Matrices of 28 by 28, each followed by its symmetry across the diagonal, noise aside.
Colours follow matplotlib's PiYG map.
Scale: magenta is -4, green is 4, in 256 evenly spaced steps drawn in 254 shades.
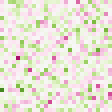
neither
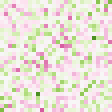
symmetric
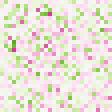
symmetric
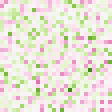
symmetric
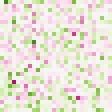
neither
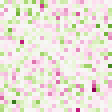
neither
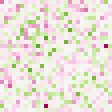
symmetric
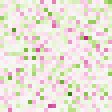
neither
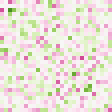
symmetric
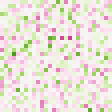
neither
